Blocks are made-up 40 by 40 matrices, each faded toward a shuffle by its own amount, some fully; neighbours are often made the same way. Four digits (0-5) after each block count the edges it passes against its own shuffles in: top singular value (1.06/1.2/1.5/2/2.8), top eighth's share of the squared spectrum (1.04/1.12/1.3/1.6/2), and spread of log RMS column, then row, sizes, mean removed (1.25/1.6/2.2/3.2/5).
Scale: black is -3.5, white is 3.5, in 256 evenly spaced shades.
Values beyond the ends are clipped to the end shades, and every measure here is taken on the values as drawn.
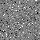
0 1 0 0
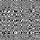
4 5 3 3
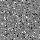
0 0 0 0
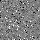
1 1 0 0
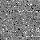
2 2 0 1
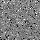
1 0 0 0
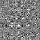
3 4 1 2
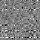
3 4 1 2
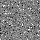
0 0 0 0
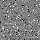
0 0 0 0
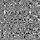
3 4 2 2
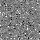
1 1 0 0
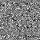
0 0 0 2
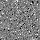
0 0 0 0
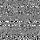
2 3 0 3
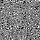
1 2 0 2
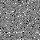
1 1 0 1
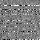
2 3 0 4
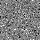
0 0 0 1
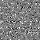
1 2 0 2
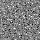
0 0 0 1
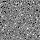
0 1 0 0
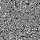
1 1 0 1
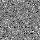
1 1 0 2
